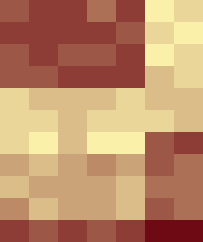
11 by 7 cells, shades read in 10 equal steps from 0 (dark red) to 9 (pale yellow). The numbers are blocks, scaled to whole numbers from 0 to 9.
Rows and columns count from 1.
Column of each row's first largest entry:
6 7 6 7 1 1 2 2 1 2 2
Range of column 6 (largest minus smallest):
9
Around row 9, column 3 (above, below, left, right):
6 6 6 6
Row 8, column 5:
6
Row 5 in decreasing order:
8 8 7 7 7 7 7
